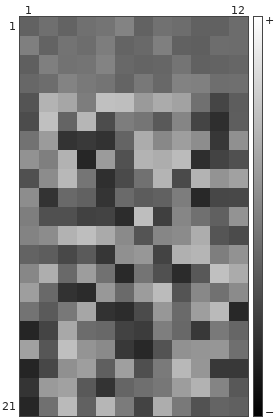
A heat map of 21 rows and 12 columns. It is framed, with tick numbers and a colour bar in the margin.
Seam: horizontal, 20% of the way down, the top part calmer. Calmest part: top right. Mirror symmetry: none.
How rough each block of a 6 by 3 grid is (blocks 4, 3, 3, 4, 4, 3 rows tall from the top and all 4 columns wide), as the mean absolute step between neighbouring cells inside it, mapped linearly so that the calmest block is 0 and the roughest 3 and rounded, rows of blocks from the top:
000
222
223
232
222
221
